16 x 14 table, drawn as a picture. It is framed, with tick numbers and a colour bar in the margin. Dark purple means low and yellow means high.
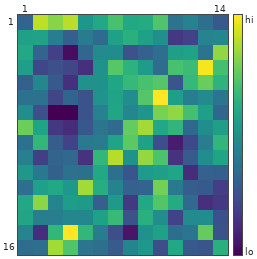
Ninth with the lowest average: middle left. Slope: none. Mirror symmetry: none.
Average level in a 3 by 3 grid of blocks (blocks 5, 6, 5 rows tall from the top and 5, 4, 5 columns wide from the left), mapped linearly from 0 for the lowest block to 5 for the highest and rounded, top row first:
2 5 4 / 0 5 3 / 5 2 2
